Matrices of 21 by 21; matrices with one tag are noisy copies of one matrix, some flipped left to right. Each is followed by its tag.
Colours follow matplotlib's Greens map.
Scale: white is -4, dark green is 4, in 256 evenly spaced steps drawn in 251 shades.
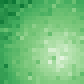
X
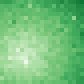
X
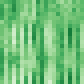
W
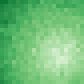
X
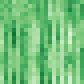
W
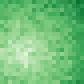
X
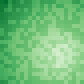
X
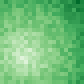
X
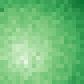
X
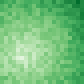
X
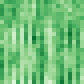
W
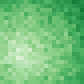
X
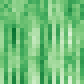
W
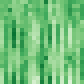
W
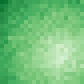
X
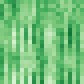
W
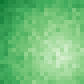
X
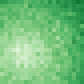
X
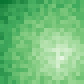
X
